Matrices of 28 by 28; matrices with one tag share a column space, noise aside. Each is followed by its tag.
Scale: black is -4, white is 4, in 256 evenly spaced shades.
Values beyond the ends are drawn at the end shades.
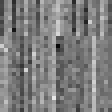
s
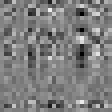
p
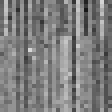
s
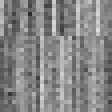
s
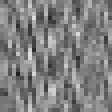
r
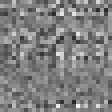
p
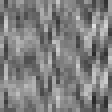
r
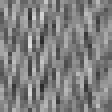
r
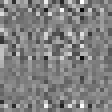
p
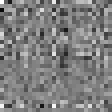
p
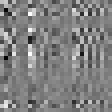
p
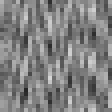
r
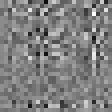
p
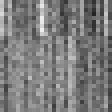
s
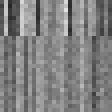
s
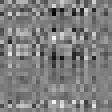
p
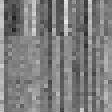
s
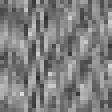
r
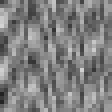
r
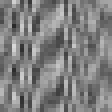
r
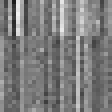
s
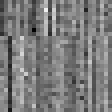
s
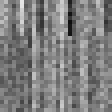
s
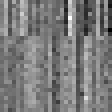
s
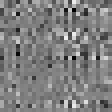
p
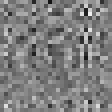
p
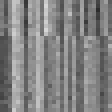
s
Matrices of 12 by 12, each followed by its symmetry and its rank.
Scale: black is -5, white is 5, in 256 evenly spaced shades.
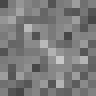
symmetric, full rank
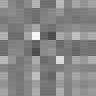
symmetric, rank two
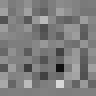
neither, rank two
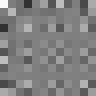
symmetric, rank two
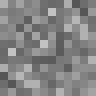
symmetric, full rank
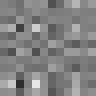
neither, rank two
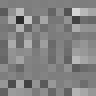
neither, rank two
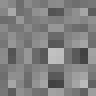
symmetric, rank two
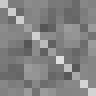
symmetric, full rank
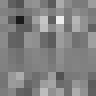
neither, rank two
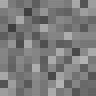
symmetric, full rank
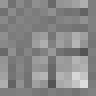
symmetric, rank two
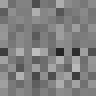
neither, rank two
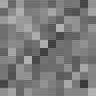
symmetric, full rank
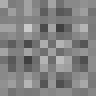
symmetric, rank two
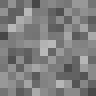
symmetric, full rank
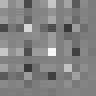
symmetric, rank two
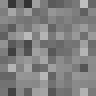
neither, rank two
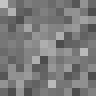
symmetric, full rank
